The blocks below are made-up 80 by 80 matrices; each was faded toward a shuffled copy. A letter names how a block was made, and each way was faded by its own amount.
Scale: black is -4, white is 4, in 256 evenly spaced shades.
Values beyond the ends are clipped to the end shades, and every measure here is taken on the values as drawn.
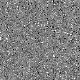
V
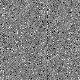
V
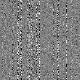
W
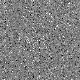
V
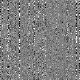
W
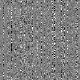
W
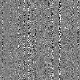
W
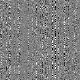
W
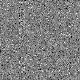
V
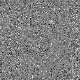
V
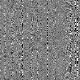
W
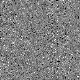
V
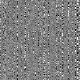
W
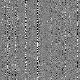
W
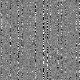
W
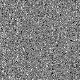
V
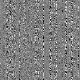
W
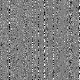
W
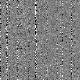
W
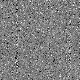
V
